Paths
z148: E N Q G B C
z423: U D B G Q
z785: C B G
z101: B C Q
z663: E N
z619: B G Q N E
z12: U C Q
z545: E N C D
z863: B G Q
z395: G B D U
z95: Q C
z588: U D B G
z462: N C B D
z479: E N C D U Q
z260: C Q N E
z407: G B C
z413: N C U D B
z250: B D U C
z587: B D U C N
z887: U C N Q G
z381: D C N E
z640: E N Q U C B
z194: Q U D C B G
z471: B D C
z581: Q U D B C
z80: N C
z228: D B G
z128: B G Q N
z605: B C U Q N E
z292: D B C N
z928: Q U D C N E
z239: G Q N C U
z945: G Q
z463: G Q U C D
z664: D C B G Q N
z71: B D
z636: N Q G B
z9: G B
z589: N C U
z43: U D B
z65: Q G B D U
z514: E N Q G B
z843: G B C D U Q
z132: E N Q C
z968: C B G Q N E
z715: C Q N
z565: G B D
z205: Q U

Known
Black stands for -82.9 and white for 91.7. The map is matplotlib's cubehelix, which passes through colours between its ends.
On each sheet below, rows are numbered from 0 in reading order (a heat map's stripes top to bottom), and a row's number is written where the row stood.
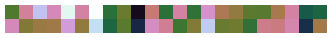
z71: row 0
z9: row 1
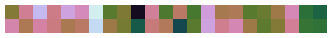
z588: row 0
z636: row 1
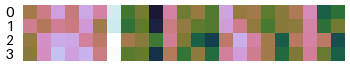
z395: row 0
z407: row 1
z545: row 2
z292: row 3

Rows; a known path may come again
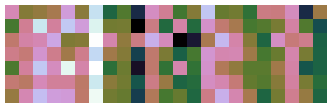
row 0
z9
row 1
z43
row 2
z663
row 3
z239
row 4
z71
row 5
z968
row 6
z462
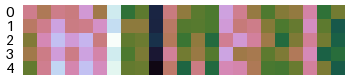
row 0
z407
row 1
z463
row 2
z292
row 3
z395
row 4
z250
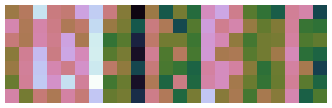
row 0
z12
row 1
z636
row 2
z785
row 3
z588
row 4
z928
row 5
z471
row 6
z863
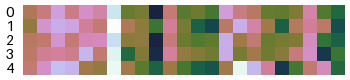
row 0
z843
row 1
z545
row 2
z65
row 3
z565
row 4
z80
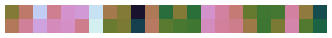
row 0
z581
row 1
z664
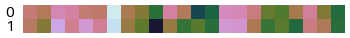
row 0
z148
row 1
z101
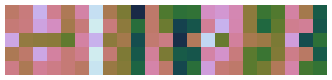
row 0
z887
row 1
z260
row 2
z945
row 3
z640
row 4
z619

